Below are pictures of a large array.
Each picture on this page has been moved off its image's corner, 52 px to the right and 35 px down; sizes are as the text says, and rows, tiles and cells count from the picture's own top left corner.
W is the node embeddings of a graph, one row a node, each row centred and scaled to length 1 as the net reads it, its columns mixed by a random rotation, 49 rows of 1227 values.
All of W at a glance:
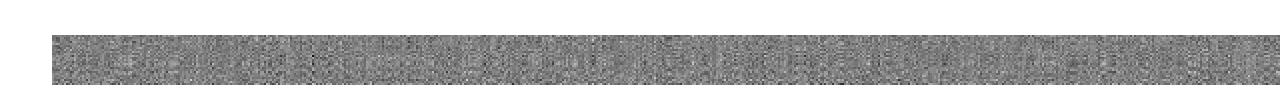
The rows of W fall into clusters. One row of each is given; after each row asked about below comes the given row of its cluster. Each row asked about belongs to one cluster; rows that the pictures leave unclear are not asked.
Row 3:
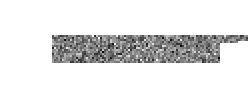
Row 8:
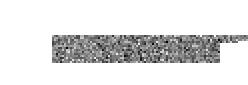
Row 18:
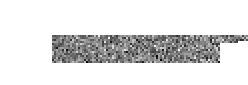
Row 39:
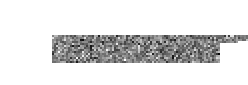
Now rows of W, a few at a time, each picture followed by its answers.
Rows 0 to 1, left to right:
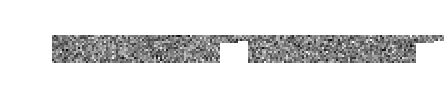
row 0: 18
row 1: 8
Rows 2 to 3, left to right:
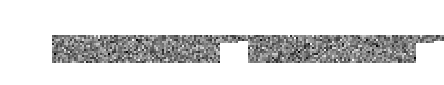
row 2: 18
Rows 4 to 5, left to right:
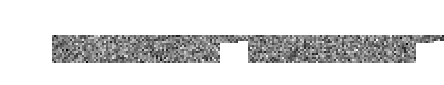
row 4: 18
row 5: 3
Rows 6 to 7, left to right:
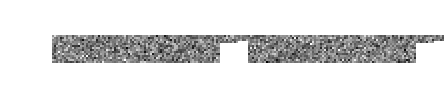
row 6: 39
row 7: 3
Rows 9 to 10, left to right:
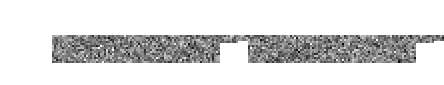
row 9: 39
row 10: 3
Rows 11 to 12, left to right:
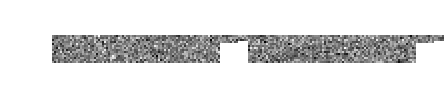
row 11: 18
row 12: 3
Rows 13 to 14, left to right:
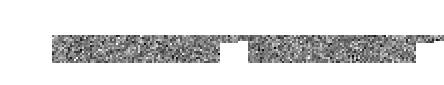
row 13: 39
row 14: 18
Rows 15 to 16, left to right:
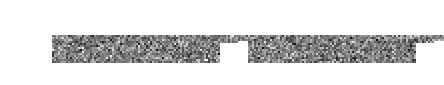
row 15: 39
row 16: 8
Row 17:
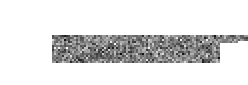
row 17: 3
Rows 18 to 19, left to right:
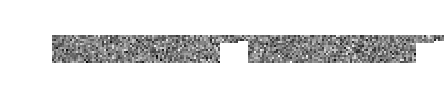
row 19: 39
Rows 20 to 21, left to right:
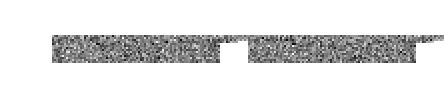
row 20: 8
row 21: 8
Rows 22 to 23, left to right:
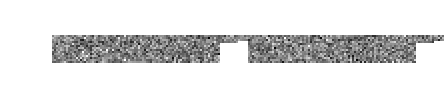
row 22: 39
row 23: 18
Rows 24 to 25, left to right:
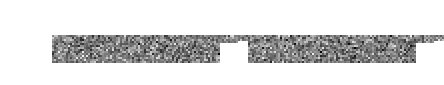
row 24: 39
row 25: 8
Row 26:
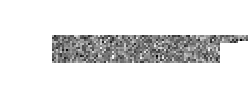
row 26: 18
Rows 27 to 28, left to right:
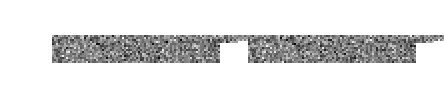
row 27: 8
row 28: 8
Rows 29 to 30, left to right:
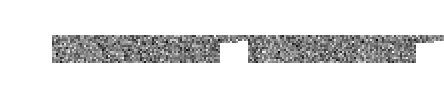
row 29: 8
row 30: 8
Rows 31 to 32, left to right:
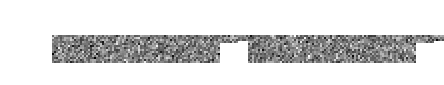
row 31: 39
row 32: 18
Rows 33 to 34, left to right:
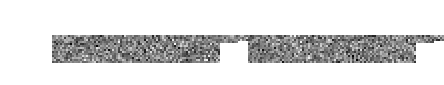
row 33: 39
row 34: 18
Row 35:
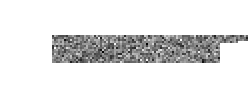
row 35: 3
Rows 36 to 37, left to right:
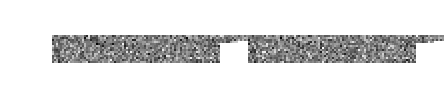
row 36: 8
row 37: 8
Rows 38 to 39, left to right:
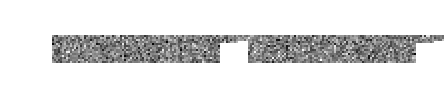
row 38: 8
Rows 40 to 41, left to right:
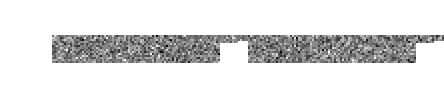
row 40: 39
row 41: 3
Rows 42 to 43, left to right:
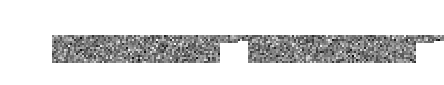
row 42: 39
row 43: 18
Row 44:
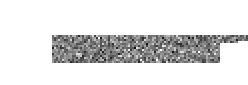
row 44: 3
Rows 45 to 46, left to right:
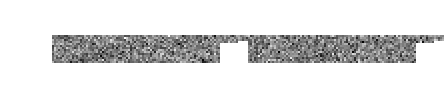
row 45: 3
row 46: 8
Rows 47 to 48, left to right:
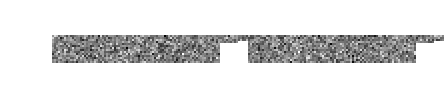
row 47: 39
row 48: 18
